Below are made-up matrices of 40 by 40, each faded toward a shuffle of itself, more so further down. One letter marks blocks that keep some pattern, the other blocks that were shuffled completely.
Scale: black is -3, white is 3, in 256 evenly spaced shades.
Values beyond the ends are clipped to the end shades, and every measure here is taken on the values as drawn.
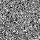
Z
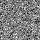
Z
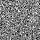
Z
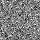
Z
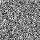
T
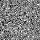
T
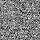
T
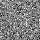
T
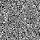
T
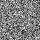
Z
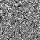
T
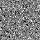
T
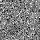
T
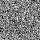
T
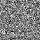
T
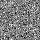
Z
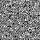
T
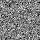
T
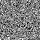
Z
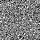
Z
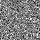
T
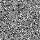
Z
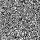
Z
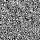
Z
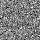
Z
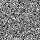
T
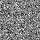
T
